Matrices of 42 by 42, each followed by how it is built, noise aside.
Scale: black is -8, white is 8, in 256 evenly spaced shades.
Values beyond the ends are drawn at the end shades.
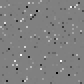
sparse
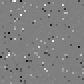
sparse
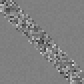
banded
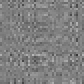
low rank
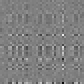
low rank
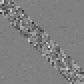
banded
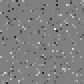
sparse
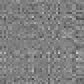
low rank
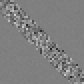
banded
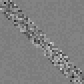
banded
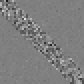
banded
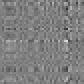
low rank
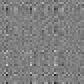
low rank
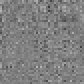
low rank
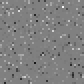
sparse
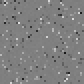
sparse
